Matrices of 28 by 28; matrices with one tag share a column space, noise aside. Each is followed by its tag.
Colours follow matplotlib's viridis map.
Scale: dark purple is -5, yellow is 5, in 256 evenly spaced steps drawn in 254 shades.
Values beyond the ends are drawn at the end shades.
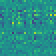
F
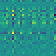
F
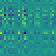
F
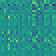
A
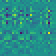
F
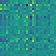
A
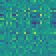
F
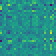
A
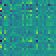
A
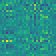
A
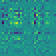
F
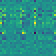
F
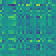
A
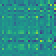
A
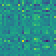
A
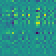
F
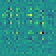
F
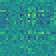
F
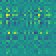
F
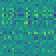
F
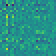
A
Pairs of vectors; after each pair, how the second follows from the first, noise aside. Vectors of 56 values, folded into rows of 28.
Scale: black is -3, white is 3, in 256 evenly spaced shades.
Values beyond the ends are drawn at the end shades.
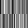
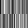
copied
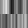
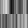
copied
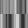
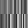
sign-scrambled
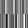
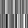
copied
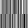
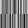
copied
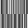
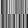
sign-scrambled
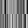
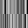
copied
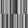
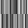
copied
